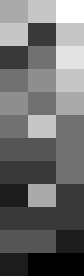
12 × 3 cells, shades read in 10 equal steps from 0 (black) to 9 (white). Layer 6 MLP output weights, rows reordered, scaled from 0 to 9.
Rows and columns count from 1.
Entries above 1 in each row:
3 3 3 3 3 3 3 3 2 3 2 0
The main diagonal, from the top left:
6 2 8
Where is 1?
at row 9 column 1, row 11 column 3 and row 12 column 1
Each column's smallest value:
1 0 0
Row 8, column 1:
2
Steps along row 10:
same same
